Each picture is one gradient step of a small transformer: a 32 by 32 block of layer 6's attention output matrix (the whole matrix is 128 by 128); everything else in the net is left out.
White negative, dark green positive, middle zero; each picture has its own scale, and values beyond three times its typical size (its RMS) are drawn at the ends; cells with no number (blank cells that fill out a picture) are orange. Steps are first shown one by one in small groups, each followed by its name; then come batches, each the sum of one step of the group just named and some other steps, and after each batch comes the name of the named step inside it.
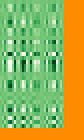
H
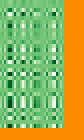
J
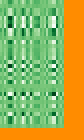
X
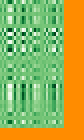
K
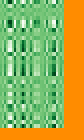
H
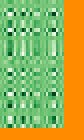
J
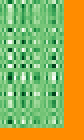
K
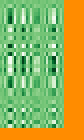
H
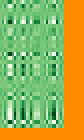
H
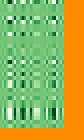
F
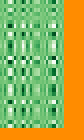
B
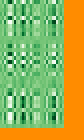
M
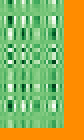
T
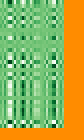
F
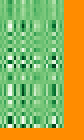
M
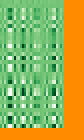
T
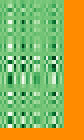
M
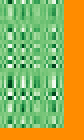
F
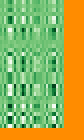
T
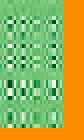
M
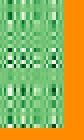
M
